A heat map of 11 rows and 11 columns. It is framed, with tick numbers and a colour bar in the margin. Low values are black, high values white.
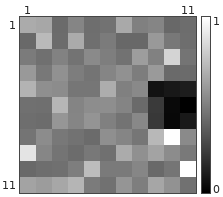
Ninth with the lowest average: middle right. Ninth with the highest average: bottom right. Roughest part: bottom right. Odd patch: lower, in the middle right.
